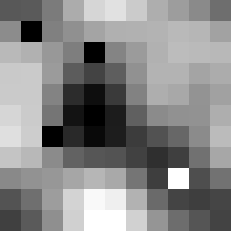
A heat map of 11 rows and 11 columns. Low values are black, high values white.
No overall slope runs across the table. Four lone cells stand out: one far higher and three far lower than their neighbours. The top right is the calmest part. The centre is the ninth with the lowest average. There are no regular stripes.
